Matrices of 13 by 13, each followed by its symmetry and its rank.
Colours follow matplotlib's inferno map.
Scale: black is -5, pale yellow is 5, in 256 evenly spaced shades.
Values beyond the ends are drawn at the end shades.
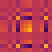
symmetric, rank one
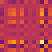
symmetric, rank one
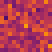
neither, full rank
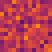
symmetric, full rank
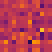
antisymmetric, rank two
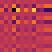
neither, rank one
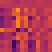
neither, rank two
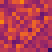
symmetric, full rank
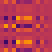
neither, rank one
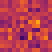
antisymmetric, rank two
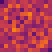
symmetric, full rank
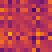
antisymmetric, rank two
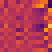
neither, rank two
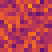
neither, full rank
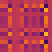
neither, rank one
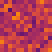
symmetric, full rank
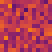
neither, full rank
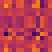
neither, rank two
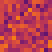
neither, full rank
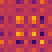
symmetric, rank one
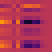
neither, rank one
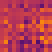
antisymmetric, rank two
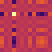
symmetric, rank one
